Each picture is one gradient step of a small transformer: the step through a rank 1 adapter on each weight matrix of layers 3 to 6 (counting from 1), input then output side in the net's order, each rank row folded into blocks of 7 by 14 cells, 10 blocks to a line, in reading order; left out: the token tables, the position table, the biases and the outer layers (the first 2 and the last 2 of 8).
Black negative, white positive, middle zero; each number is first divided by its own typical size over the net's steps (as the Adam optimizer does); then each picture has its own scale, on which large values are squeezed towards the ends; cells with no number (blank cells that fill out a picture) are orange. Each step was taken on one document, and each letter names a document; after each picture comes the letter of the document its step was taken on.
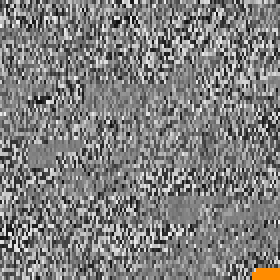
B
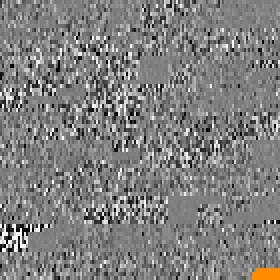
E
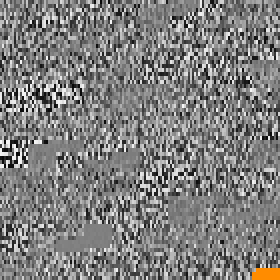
B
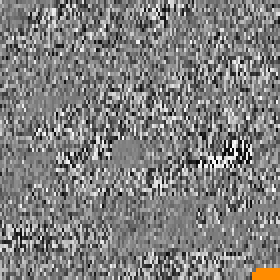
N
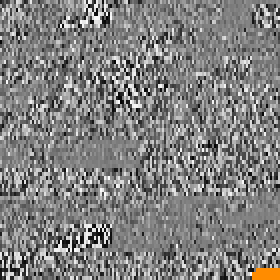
N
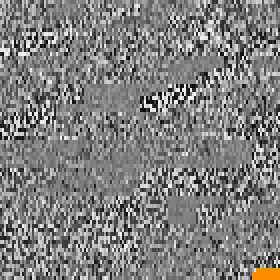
B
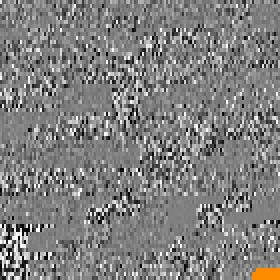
E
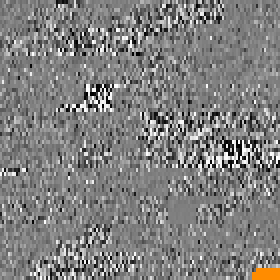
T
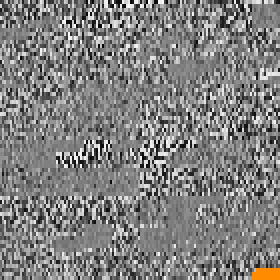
B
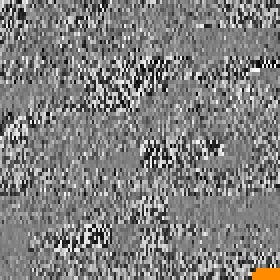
N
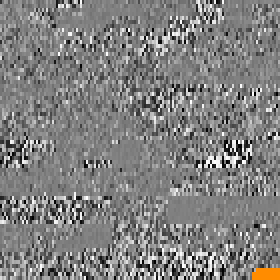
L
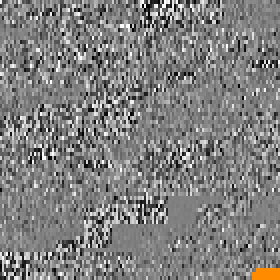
E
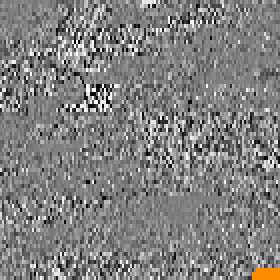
T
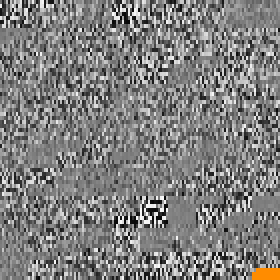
B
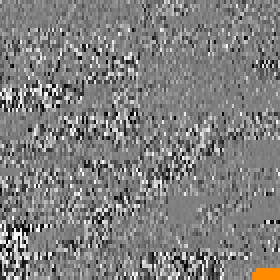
E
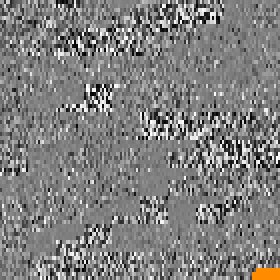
T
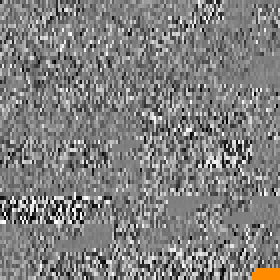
L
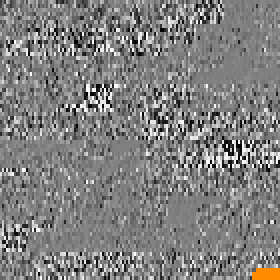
T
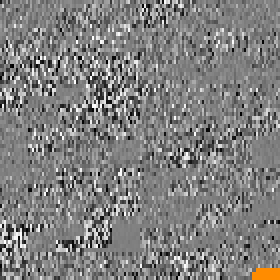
E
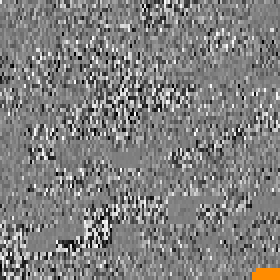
E
